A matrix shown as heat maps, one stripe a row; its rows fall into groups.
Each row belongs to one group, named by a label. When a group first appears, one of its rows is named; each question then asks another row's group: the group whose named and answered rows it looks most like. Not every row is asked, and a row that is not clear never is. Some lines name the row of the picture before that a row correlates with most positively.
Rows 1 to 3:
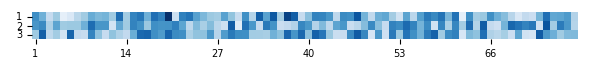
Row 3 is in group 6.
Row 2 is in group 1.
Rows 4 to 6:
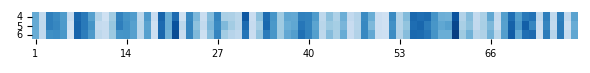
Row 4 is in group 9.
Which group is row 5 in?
9
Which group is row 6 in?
9
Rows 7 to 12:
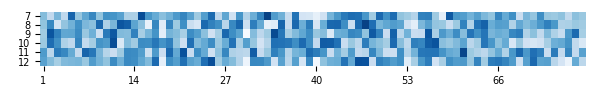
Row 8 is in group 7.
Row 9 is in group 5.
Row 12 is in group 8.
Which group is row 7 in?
8
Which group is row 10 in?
6
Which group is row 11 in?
9
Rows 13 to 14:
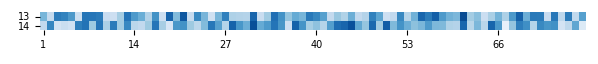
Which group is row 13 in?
9
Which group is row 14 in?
7
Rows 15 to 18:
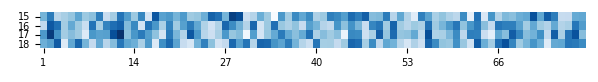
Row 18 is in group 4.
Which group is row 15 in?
7
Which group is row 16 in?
5
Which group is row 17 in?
5
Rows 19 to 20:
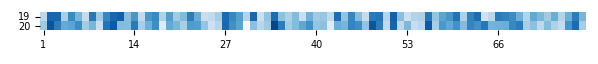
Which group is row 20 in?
5
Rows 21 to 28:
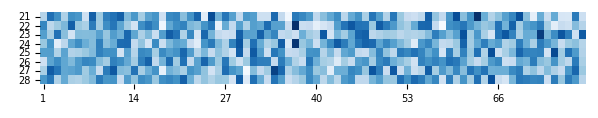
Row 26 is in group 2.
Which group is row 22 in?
8
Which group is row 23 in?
4
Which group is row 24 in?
7
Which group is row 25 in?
1
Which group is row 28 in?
1
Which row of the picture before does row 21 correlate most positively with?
19
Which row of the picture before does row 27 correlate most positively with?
20
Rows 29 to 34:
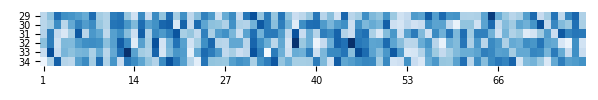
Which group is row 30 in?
2
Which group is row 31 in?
6
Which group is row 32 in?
7
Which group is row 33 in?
7
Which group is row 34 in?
4
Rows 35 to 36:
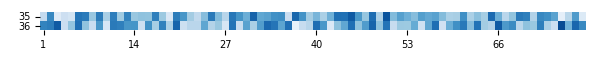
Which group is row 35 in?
7
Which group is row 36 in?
4
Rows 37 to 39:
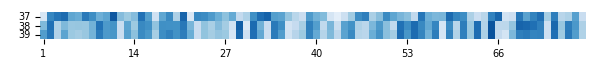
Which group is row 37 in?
2
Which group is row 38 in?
1
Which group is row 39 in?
1
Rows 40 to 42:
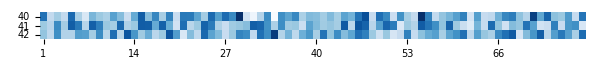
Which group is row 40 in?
8
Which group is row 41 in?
2
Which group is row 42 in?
4
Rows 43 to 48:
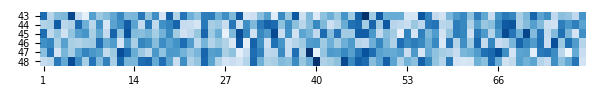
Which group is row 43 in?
8
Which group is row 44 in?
4
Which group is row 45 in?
4
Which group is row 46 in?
1
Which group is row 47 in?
7
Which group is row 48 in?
2
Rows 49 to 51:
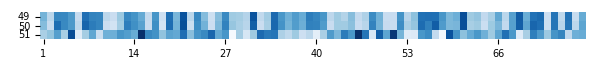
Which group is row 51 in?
8
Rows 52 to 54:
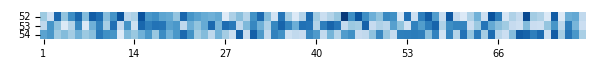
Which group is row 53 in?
6
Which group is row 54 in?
1
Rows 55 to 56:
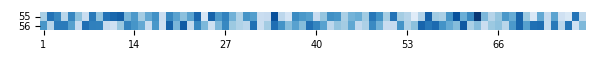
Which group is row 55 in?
5
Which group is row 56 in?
9
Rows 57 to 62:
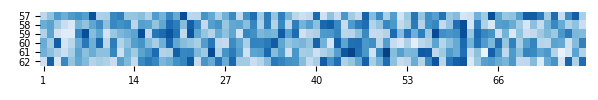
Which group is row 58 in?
6
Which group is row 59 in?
6
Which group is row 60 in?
4
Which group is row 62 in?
6
